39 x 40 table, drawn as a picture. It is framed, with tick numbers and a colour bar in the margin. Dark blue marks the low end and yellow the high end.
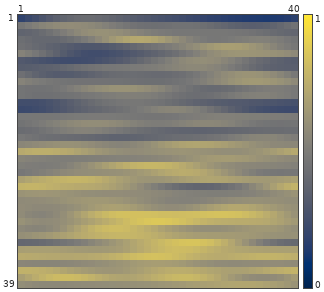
Ninth with the highest average: bottom middle. Slope: up to the bottom. Grain: streaks across.
